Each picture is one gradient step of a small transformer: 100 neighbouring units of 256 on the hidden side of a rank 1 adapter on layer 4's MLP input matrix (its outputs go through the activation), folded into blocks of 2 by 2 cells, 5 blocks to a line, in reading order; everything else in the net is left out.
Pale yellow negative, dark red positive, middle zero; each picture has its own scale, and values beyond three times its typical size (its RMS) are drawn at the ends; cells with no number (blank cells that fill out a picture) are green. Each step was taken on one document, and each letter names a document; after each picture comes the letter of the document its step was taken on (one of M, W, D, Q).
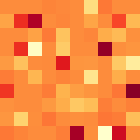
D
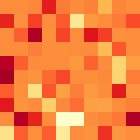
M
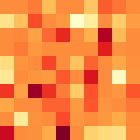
M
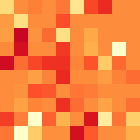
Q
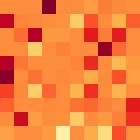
M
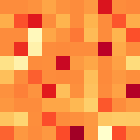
D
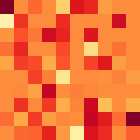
Q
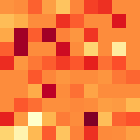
Q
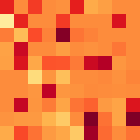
Q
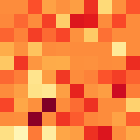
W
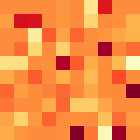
D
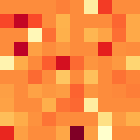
D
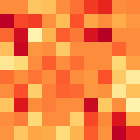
W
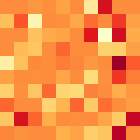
D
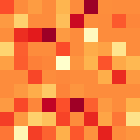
Q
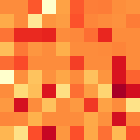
W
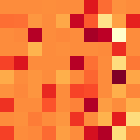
M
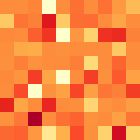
W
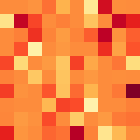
D
